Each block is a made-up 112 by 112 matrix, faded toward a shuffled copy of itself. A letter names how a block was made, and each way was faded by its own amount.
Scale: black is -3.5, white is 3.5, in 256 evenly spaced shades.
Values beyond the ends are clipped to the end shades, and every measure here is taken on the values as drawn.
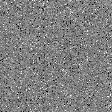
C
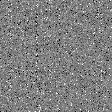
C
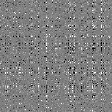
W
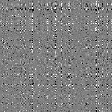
W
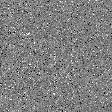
C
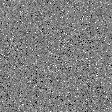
C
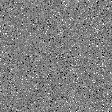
C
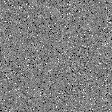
C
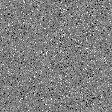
C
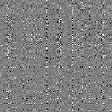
W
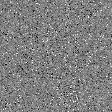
C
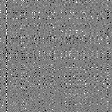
W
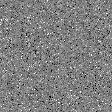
C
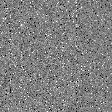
C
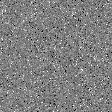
C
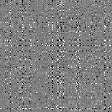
W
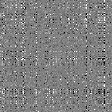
W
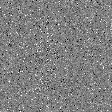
C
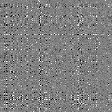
W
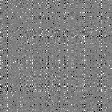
W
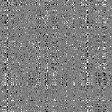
W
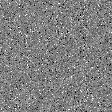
C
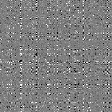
W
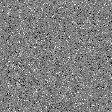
C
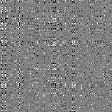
W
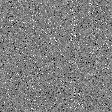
C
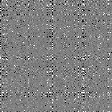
W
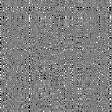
W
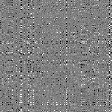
W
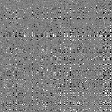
W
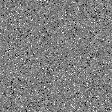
C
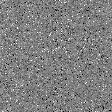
C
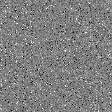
C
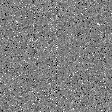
C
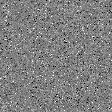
C
